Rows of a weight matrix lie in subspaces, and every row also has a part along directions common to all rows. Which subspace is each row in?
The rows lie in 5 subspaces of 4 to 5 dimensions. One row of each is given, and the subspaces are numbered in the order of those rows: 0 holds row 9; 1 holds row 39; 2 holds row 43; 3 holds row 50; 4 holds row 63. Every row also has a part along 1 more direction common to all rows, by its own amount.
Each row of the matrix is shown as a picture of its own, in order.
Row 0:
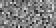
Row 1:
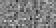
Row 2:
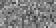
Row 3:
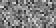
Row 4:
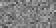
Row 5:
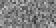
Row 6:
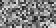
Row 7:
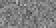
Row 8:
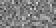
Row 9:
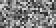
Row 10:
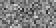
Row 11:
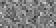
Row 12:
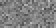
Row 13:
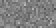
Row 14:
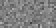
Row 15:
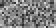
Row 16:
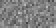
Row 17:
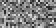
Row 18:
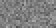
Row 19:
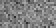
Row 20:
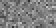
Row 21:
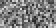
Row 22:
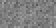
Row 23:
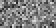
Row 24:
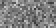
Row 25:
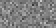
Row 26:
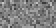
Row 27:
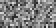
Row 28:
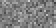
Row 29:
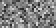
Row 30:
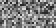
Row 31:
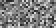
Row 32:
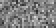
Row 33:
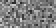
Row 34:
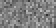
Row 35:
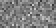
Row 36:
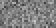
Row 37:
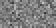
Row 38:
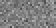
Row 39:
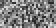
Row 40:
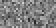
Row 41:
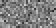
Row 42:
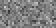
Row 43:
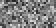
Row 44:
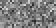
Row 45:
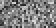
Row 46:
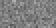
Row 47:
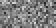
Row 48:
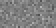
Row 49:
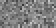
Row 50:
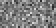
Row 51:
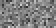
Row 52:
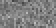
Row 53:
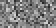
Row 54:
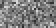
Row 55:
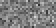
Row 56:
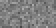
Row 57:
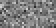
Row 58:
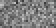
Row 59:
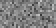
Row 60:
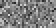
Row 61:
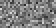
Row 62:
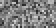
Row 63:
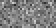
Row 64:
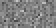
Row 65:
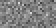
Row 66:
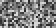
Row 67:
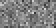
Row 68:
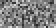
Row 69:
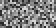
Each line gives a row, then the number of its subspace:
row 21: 1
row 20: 1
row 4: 2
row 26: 4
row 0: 3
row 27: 4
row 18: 0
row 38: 0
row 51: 2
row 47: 1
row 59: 3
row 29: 1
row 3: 0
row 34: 1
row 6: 0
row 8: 3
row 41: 0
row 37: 4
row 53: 4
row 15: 2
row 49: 2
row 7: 0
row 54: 1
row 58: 2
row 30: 1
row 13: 0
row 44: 3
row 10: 4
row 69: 3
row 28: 1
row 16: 1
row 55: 4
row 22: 1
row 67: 2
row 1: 4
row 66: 4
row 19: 1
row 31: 2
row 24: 1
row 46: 2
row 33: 2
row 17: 1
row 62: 4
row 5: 4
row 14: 2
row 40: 0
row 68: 2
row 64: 4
